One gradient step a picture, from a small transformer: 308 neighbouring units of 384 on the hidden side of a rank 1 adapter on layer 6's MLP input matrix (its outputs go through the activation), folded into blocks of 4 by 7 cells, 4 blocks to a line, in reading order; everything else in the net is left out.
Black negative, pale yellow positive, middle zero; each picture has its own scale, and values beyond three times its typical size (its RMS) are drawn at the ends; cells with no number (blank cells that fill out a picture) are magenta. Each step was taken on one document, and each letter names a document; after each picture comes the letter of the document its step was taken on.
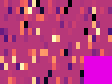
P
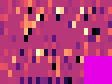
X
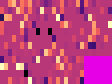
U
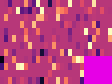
P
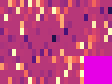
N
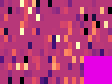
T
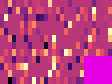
X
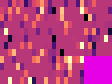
N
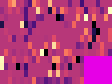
X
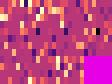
N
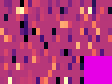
P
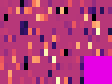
P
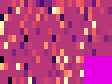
U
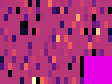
T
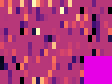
T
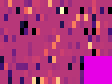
T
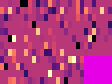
U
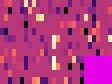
P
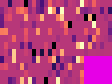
U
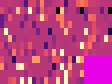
U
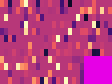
T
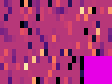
P
